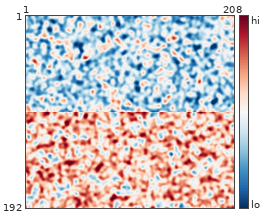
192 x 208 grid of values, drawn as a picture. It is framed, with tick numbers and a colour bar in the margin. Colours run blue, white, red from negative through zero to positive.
The field is mottled with small blotches. On average the colour sits 50% of the way up the scale. A horizontal seam about 50% of the way down splits the table, and the bottom part is higher. No lone cell stands out from its neighbours.
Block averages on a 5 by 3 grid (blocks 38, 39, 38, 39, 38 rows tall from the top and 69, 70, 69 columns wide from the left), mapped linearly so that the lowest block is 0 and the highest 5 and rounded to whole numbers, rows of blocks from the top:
0 0 0 | 0 0 0 | 3 2 2 | 5 5 5 | 5 4 5
